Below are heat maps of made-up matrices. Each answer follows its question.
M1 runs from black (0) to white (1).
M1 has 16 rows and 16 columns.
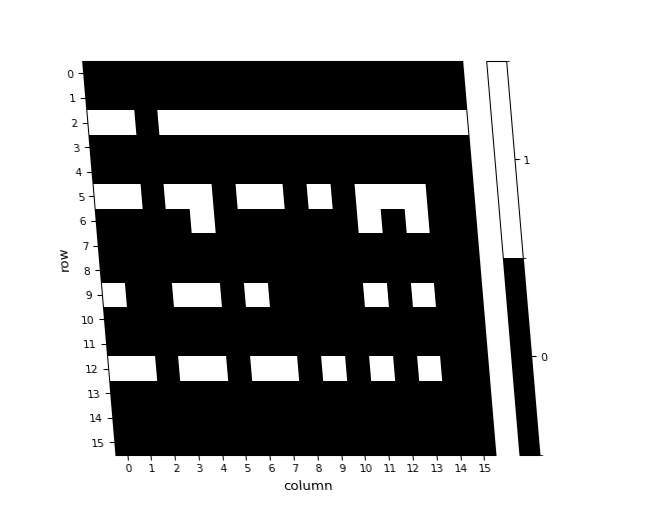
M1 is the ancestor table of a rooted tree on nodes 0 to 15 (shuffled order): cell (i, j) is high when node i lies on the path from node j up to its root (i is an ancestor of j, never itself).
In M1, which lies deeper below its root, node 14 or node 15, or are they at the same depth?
the same depth
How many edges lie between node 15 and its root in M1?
1
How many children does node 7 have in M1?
0
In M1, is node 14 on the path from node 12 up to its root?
no
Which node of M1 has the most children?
2
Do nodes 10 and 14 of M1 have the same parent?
yes
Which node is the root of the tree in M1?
2
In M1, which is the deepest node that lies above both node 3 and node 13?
9
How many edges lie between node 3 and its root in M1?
4
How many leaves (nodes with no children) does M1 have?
11
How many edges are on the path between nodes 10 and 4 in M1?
6
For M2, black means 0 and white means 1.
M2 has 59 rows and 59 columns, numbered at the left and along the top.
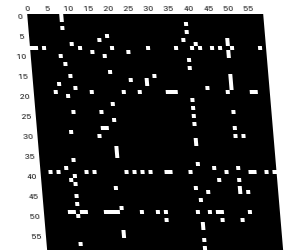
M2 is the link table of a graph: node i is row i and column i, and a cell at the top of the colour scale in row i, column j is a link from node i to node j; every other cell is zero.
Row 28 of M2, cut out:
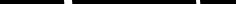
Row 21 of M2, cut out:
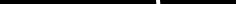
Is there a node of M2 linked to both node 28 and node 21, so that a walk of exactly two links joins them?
no
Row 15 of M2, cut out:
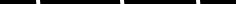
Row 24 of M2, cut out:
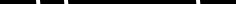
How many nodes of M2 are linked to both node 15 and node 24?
2
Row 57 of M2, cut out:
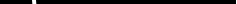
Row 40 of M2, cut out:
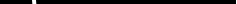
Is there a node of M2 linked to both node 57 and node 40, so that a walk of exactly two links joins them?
yes
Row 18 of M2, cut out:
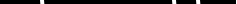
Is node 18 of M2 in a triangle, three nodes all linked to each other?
yes
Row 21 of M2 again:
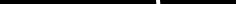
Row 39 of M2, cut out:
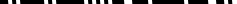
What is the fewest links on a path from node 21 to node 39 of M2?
1
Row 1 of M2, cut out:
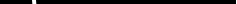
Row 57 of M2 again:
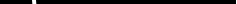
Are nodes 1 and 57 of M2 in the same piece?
yes
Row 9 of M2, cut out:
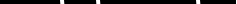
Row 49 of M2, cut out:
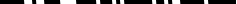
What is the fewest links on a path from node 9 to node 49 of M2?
1
